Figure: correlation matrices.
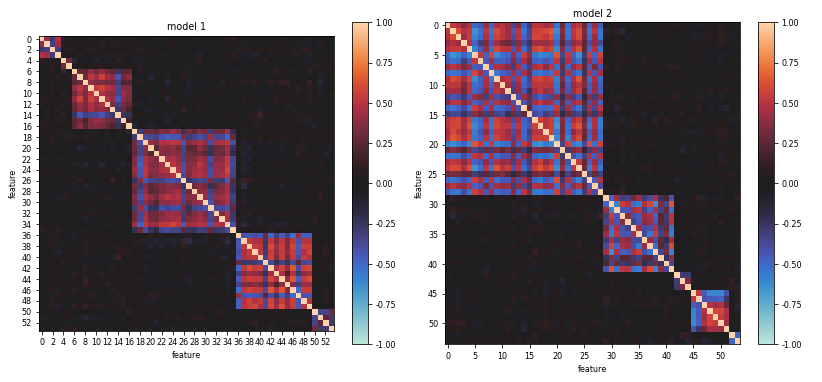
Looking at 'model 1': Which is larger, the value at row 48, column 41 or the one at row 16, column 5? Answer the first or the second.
the second
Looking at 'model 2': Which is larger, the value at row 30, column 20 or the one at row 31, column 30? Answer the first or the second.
the first
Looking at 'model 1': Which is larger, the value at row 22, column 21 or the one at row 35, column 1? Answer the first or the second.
the first
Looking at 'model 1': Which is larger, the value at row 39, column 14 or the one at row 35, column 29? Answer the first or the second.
the first
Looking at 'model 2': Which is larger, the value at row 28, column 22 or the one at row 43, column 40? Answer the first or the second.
the first
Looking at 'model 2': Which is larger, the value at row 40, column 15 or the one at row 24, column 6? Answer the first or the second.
the first
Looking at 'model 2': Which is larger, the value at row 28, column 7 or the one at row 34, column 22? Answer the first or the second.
the second
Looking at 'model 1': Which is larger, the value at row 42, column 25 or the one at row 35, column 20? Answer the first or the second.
the first
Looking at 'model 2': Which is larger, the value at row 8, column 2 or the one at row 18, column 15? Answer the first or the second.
the second
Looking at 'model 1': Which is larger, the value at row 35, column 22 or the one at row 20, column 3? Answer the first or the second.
the second
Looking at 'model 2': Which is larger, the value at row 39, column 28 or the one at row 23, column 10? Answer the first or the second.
the second
